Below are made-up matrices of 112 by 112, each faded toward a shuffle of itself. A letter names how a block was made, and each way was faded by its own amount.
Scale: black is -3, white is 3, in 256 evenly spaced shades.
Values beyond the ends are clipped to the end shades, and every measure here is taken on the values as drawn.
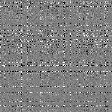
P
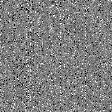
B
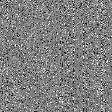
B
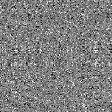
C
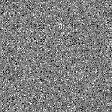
C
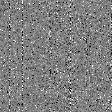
B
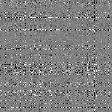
P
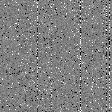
B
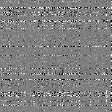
P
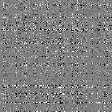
P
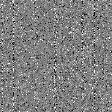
B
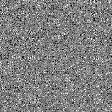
C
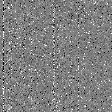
B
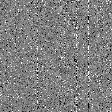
B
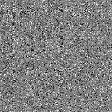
C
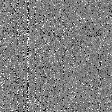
B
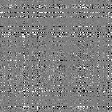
P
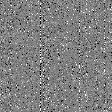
B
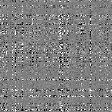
P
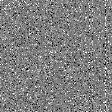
B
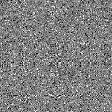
C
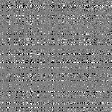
P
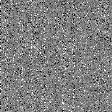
B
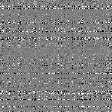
P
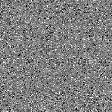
C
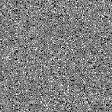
C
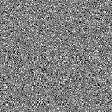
C
